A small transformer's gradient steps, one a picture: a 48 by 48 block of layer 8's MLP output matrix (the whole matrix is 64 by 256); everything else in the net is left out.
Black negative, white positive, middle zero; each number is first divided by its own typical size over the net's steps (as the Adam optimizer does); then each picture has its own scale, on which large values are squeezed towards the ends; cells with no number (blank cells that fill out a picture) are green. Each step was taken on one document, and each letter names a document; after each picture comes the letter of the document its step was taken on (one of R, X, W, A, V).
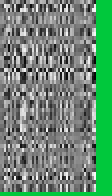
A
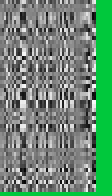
A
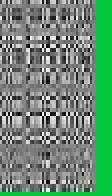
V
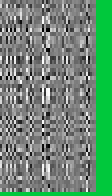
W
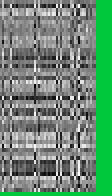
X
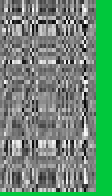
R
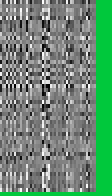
W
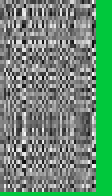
A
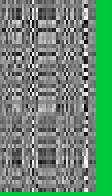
R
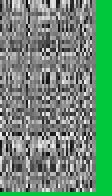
V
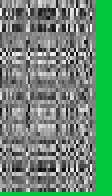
V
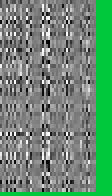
W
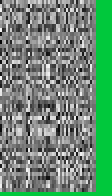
V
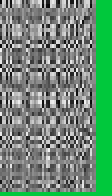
V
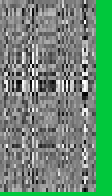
R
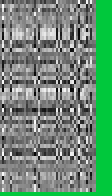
X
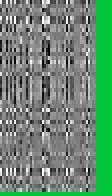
W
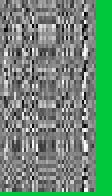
R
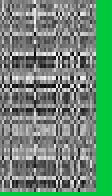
X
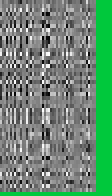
W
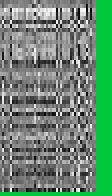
X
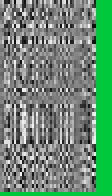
A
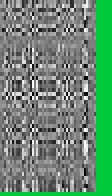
R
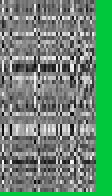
X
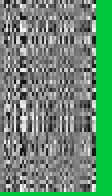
A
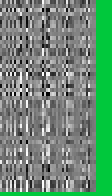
W
